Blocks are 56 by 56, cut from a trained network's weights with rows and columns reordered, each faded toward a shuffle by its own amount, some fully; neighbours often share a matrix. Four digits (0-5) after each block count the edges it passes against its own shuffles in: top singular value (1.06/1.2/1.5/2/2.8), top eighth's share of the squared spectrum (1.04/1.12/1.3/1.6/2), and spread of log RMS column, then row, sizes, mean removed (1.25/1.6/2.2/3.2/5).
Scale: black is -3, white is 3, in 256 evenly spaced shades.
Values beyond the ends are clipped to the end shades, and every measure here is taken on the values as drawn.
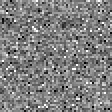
1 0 0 0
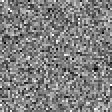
0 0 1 0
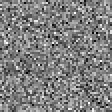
0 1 0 0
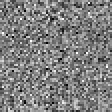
3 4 1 1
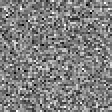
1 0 0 0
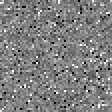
0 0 0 0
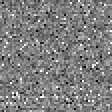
1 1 0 0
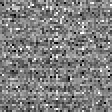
3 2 2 0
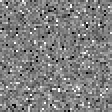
0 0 0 0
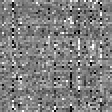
2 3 3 0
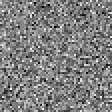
0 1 0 0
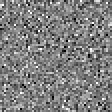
2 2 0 1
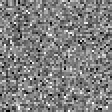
1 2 1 0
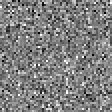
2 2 1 0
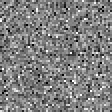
0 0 0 0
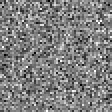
0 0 0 0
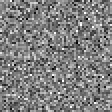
0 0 0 0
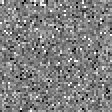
0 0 0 0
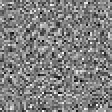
3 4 2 1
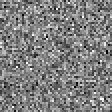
1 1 0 0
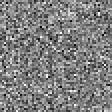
2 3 1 0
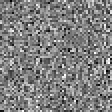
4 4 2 0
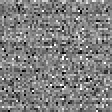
2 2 2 0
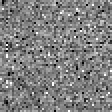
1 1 0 0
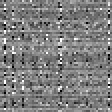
3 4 3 1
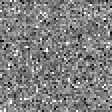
1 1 0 0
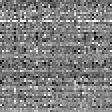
4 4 3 2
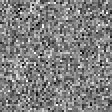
2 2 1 0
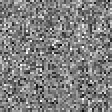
3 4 2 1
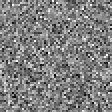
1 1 0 0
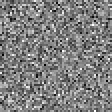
2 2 0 0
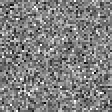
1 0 0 0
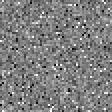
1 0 0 0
